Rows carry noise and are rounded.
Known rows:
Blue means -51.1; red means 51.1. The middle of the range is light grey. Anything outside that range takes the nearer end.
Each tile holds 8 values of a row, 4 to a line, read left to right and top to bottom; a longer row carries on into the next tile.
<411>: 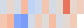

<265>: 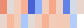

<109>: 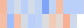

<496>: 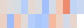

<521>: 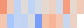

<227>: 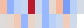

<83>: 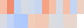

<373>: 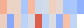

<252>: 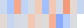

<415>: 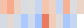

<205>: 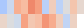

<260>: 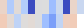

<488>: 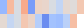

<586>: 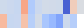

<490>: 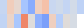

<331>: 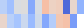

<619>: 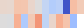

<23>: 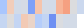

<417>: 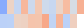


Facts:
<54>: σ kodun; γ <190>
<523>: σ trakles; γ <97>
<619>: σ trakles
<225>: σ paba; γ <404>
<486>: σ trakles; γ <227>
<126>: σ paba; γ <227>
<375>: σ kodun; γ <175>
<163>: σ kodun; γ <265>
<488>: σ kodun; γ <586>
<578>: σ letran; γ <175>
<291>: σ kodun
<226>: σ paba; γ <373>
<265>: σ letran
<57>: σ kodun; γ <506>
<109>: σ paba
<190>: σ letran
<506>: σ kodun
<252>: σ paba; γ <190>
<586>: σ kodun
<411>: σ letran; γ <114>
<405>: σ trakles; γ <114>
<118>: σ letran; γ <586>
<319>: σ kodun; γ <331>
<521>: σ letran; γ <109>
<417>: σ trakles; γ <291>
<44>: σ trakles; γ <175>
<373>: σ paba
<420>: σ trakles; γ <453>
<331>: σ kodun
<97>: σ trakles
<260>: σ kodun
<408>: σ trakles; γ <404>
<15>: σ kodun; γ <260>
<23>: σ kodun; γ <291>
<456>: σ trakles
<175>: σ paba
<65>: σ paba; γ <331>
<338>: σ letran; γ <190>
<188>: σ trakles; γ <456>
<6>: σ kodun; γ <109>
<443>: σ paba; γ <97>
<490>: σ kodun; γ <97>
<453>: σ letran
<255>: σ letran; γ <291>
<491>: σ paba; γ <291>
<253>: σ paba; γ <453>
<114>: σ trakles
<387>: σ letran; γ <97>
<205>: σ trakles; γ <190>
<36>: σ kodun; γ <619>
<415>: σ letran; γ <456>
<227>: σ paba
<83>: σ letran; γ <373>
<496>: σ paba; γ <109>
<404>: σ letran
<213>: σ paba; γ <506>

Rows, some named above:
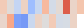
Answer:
<411>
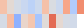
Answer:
<387>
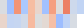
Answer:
<252>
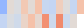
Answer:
<417>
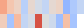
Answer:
<373>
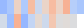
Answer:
<65>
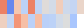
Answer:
<175>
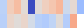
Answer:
<163>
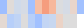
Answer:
<319>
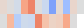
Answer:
<114>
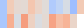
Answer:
<523>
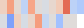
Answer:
<226>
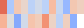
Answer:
<190>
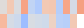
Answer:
<118>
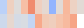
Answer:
<405>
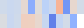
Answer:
<291>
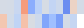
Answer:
<586>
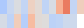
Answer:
<491>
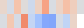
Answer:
<375>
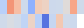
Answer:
<36>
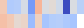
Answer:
<506>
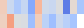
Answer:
<506>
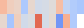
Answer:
<373>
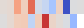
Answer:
<456>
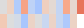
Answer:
<118>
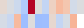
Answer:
<126>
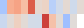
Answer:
<188>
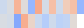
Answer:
<54>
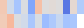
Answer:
<506>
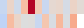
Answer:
<486>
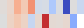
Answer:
<456>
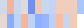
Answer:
<6>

